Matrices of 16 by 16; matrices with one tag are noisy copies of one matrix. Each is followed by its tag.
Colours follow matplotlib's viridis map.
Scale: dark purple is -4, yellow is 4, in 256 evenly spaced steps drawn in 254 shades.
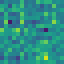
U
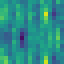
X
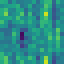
X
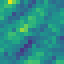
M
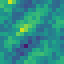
M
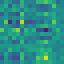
U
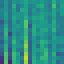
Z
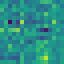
U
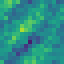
M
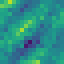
M
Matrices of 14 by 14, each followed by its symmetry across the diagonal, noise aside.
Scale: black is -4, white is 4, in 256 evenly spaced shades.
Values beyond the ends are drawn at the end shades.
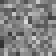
neither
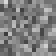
neither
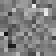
antisymmetric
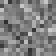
antisymmetric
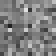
antisymmetric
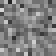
antisymmetric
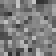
neither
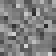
antisymmetric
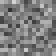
neither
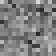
neither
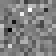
antisymmetric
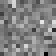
neither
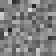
antisymmetric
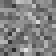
neither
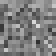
neither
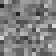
neither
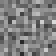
antisymmetric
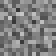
antisymmetric
